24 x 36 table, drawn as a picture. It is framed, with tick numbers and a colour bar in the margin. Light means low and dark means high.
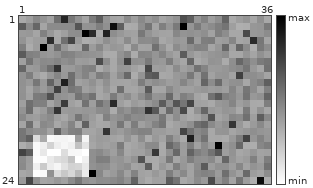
The distribution is heavy-tailed on both sides. In the bottom left lies a patch that is lower than the rest. The ninth with the lowest average is the bottom left. On average the colour sits 40% of the way up the scale. No regular stripes run through it.
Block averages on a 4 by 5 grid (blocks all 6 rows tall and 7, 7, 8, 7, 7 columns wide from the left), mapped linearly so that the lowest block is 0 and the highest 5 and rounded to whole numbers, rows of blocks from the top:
55454 / 54445 / 44454 / 02454
